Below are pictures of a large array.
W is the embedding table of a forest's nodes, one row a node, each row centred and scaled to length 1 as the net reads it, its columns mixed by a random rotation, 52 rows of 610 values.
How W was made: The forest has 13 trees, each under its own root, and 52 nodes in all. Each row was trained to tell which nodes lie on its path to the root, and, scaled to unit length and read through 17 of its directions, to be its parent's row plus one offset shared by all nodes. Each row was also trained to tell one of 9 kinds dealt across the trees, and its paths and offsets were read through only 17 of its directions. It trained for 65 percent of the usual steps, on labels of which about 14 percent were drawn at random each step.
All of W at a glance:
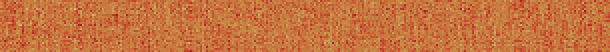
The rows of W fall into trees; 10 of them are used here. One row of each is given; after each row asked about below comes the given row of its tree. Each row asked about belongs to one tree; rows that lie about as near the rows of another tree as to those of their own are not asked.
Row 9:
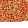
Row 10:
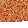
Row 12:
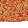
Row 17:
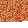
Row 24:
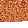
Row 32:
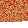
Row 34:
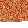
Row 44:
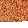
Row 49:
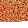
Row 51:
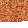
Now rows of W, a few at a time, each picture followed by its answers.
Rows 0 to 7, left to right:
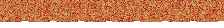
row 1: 17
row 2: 10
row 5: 34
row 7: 17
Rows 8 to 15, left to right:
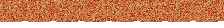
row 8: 9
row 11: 12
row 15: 44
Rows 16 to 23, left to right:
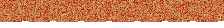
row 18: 34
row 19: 9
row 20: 44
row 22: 10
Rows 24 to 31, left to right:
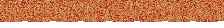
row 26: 12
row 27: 51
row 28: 12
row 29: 32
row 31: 24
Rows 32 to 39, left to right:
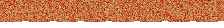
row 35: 32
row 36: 51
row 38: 24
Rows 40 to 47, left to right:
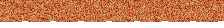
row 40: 49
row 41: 17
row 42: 12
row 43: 34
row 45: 51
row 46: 9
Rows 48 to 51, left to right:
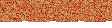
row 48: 17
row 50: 10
